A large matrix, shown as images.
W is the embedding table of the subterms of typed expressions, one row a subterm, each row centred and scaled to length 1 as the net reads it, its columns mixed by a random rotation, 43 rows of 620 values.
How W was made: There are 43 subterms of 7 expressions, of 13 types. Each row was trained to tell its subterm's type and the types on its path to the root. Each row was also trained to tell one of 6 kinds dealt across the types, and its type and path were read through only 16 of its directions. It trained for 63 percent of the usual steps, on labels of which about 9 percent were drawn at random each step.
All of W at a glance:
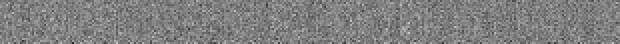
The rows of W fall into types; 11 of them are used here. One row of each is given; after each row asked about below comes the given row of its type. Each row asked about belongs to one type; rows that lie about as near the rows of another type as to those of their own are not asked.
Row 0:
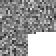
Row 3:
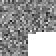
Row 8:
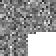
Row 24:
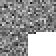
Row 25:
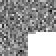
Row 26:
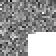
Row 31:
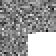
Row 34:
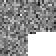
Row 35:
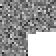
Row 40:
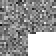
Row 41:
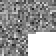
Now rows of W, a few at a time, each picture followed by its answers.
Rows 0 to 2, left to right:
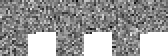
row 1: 34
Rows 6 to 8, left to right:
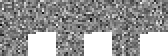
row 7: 26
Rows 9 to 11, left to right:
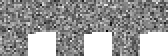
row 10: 34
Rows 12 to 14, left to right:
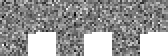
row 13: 8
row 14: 3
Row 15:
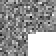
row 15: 31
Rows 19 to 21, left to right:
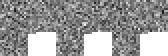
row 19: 8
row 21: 25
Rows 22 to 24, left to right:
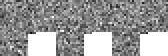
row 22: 34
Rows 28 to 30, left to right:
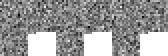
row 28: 8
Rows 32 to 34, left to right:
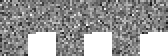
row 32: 31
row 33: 25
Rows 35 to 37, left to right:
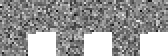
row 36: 8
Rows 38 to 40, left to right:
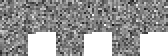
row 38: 34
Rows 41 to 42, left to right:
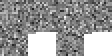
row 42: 3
